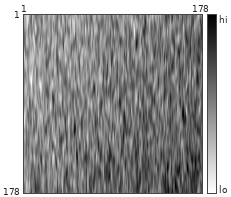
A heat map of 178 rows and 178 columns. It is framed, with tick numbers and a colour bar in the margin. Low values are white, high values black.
Grain: streaks running down. Ninth with the highest average: bottom right. Histogram: bell-shaped. Mirror symmetry: none. Slope: up to the bottom right.
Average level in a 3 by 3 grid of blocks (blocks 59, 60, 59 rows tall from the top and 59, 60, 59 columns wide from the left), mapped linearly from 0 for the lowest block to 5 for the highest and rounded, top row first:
013 / 124 / 245
